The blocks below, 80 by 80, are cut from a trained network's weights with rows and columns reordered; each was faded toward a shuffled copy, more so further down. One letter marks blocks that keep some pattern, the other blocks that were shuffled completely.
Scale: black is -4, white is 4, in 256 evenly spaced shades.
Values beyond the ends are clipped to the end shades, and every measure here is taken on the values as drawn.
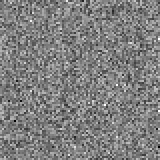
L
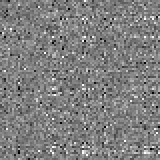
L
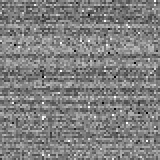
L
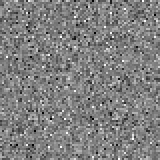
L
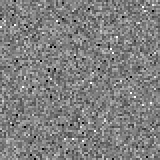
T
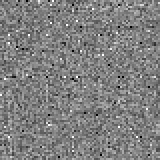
L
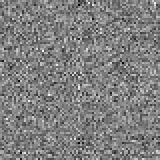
L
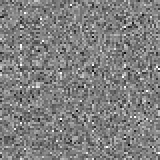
L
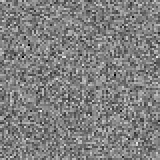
L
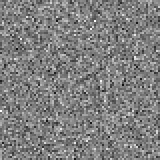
T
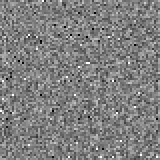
L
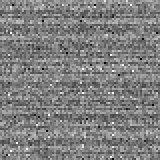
L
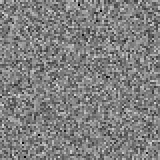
T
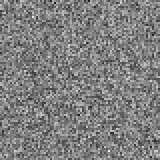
T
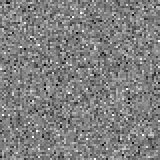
T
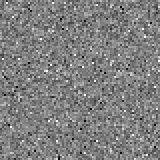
T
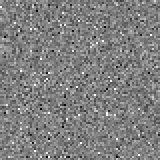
L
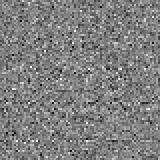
L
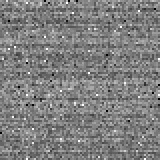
L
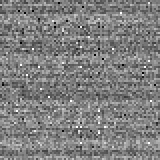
L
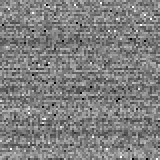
L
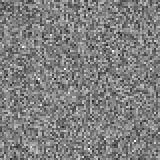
L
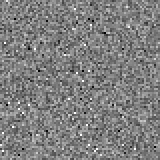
T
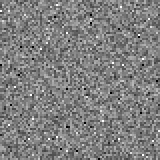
T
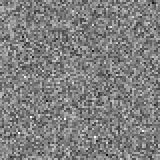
L
